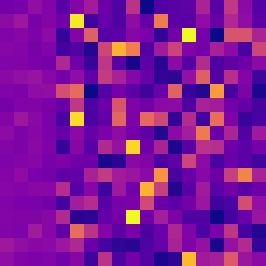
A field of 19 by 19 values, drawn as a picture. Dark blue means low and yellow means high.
Seam: vertical, 20% of the way across, the left part calmer. Grain: fine. Slope: none. Odd rows or columns: none. Mirror symmetry: none. Histogram: skewed, a long tail of high values.
